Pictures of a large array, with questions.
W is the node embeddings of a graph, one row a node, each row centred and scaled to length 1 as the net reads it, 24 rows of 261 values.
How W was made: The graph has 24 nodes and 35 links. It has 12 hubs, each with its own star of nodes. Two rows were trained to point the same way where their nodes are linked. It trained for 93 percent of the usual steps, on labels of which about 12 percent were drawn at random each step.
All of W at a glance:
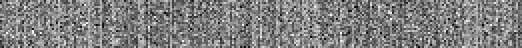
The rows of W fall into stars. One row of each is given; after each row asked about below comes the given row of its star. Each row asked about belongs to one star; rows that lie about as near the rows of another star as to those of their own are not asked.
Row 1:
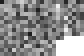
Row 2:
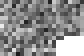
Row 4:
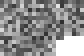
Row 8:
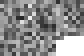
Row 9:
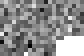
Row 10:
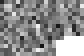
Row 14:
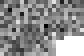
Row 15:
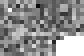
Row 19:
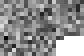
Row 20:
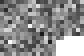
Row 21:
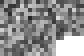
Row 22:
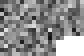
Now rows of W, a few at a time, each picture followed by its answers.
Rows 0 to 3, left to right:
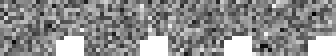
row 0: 14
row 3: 22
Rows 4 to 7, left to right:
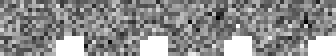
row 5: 20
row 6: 10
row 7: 15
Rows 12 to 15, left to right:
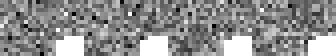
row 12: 4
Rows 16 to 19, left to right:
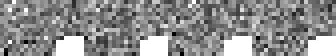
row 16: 19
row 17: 9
